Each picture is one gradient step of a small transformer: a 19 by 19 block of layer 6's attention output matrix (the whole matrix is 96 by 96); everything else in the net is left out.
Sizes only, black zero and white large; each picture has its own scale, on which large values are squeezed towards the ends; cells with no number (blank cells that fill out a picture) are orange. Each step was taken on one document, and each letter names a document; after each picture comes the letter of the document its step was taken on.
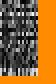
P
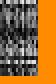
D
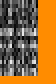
D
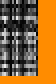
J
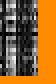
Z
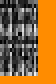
D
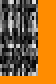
D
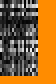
P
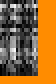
Z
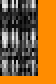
J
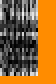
P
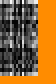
D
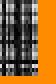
Z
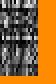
J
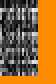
P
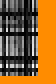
Z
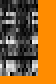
Z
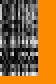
P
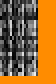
D
